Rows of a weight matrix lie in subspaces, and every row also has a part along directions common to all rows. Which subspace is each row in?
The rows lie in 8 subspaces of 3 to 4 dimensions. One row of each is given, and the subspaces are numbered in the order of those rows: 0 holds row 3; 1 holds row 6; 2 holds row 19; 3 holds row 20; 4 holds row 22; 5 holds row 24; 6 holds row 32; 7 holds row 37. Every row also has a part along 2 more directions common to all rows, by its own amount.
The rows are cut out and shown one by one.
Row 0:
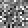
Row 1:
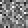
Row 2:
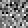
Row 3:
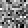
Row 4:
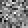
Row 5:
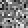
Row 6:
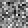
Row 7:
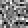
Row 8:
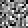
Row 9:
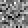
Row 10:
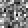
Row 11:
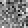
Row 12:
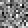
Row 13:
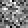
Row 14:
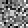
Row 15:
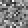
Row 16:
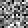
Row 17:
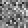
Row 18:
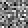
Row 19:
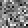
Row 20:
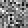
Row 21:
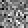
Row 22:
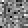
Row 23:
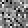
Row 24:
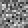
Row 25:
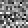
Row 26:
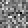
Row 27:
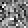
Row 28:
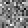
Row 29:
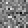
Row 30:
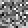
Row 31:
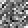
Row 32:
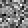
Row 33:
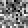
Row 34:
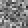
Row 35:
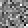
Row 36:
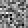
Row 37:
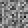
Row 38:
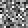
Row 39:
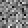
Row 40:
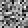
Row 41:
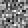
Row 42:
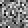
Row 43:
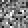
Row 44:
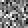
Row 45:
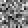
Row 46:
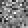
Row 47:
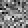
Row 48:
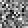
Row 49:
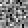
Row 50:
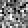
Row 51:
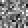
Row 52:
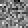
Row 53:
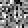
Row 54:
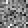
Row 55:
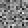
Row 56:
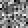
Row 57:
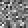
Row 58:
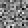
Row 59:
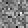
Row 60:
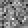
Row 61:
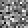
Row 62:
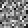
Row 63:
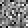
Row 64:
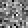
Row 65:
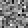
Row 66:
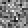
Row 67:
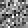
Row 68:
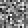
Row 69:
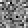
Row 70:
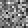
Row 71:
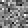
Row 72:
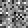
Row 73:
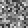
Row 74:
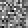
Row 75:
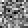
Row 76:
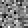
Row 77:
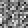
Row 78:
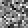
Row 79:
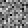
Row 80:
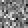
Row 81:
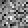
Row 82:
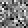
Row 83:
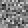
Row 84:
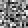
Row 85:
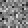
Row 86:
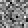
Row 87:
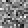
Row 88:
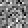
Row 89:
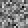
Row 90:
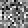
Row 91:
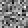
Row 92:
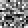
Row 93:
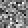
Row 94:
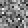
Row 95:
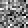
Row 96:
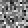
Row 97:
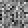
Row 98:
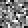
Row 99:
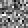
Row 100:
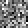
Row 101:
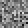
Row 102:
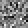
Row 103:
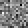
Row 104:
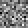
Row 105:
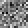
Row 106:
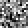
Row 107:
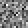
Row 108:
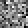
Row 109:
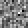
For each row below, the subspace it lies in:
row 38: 7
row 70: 1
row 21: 0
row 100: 0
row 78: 6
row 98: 1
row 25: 5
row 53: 3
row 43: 6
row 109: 5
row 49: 3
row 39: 3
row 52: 3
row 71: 4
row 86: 5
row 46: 4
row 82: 1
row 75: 4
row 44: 6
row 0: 7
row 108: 1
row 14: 0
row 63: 7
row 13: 4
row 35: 2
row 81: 2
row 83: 5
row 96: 5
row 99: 6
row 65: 5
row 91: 5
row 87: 0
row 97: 7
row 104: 7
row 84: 4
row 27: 1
